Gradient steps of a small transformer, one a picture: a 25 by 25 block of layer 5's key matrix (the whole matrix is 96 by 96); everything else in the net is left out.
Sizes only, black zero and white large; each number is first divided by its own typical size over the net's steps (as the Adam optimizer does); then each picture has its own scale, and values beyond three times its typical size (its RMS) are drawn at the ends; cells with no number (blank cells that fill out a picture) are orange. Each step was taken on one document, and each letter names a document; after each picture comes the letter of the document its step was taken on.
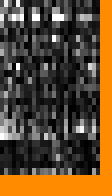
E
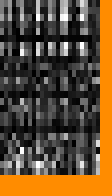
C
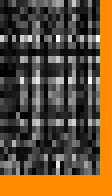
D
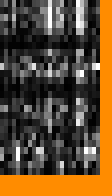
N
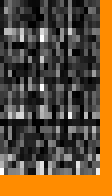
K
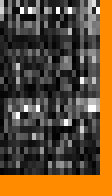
N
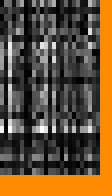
K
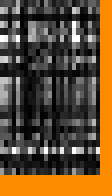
D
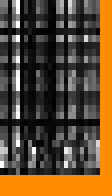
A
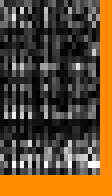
C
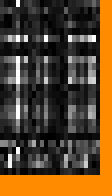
A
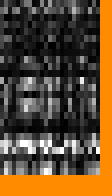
D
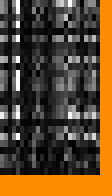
A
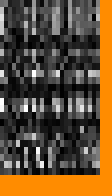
N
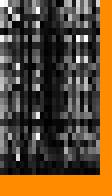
A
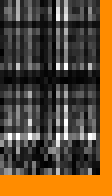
E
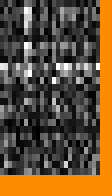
C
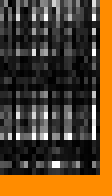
E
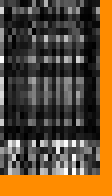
D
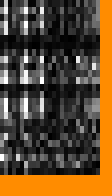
N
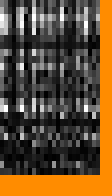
N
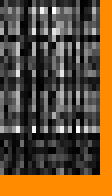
K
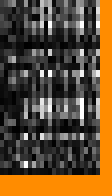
N
